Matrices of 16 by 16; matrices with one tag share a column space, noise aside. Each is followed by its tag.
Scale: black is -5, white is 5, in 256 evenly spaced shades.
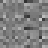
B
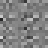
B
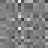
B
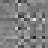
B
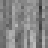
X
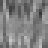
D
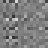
B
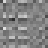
B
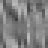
D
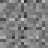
B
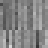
X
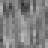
D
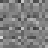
B
